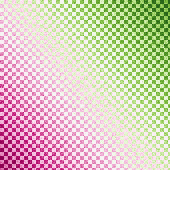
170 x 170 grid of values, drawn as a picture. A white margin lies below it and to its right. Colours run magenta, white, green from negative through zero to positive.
Slope: up to the top right. Histogram: bell-shaped. Average level on the scale: 50%. Mirror symmetry: none.
